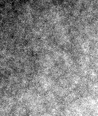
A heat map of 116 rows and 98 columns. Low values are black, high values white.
The field climbs toward the bottom right. There are no regular stripes. The texture is blotchy. The top left is the ninth with the lowest average.
